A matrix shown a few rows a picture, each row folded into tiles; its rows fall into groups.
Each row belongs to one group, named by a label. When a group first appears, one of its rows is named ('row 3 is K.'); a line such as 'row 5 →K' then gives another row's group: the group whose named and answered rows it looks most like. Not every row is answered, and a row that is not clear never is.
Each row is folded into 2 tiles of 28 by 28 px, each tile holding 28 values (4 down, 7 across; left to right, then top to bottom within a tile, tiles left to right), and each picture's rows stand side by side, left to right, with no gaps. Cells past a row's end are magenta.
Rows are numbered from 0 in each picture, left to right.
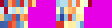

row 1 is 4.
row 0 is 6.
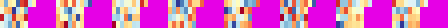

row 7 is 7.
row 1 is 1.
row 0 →6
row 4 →7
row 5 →6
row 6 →6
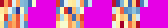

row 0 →1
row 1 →6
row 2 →6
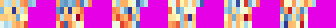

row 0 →6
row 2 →1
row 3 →1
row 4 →4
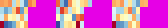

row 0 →7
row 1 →6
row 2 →7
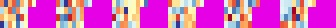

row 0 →6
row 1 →6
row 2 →6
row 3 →7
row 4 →7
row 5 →4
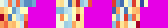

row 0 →1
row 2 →6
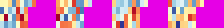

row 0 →7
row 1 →1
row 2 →4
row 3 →4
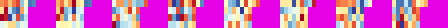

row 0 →1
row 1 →1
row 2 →7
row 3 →6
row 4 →4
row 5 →7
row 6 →1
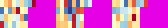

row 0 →7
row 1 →1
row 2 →7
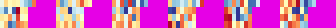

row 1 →6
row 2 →1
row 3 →4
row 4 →1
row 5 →1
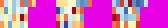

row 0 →4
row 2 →1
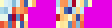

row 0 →4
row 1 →1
